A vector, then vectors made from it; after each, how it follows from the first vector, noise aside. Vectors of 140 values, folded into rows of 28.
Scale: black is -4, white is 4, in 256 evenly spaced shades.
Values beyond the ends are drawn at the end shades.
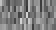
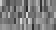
copied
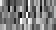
scaled up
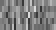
reversed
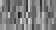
copied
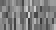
reversed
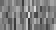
reversed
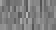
shrunk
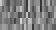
copied
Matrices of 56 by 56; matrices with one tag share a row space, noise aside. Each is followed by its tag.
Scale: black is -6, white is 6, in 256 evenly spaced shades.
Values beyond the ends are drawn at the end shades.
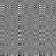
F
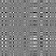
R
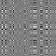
R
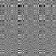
F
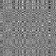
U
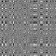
R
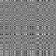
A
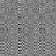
F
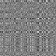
A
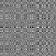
A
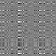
F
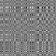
A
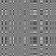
R
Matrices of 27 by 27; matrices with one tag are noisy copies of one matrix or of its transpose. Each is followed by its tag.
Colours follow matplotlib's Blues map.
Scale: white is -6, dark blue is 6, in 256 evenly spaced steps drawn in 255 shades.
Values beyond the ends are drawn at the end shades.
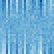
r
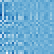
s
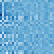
s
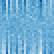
r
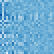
s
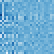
s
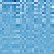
s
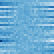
r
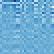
s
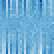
r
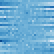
r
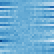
r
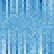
r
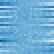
r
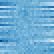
r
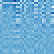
s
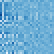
s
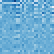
s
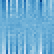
r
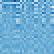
s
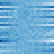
r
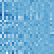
s
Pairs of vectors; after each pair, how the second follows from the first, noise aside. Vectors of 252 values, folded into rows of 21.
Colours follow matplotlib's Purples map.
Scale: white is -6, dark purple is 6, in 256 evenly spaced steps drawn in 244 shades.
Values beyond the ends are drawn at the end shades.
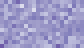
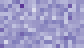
sign-scrambled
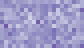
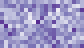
scaled up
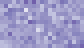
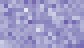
copied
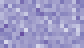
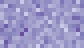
sign-scrambled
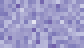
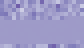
partly zeroed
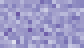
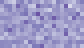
reversed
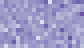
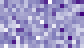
scaled up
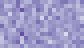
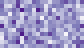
scaled up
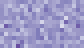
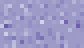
partly zeroed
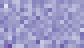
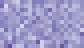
copied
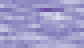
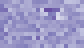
sign-scrambled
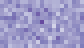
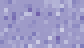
partly zeroed
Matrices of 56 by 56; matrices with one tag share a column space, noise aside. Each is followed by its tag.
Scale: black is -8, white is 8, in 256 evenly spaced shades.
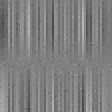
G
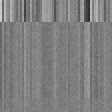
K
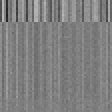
K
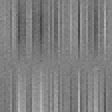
G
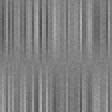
G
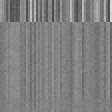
K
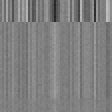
K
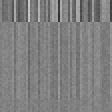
K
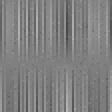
G
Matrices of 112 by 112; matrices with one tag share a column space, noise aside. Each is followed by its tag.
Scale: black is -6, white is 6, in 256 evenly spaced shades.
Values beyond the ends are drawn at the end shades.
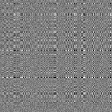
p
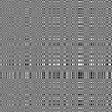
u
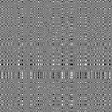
u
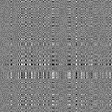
u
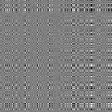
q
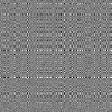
p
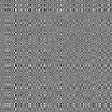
q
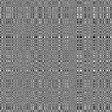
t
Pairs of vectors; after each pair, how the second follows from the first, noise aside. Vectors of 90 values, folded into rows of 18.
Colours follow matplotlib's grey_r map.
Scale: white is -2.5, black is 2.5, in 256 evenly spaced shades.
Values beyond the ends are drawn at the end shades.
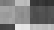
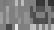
partly zeroed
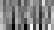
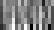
negated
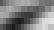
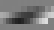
partly zeroed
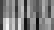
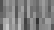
shrunk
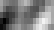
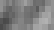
shrunk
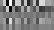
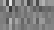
shrunk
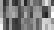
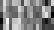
negated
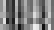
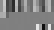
partly zeroed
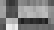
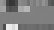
partly zeroed
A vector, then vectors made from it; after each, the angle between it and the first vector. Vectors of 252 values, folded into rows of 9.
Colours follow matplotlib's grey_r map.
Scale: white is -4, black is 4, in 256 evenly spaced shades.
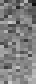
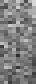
nearly opposite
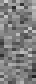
partly opposed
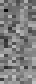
partly aligned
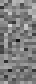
partly opposed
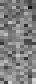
partly aligned
